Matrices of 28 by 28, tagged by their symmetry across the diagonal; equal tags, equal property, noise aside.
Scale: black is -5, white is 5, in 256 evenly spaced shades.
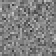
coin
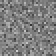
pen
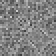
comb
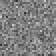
pen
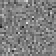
pen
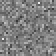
comb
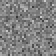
coin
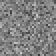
coin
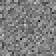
comb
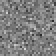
coin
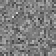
comb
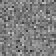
coin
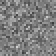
comb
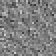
pen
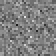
pen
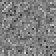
comb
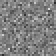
comb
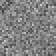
comb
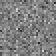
coin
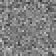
pen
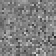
pen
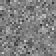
pen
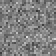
coin
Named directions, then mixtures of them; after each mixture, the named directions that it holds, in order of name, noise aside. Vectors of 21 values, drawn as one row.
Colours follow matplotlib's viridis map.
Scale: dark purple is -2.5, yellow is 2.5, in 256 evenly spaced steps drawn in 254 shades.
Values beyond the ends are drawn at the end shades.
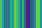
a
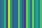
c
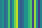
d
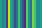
c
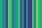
a, c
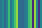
d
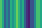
a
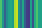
a, d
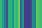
a, c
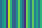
c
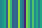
c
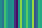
a, d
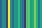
c, d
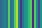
d
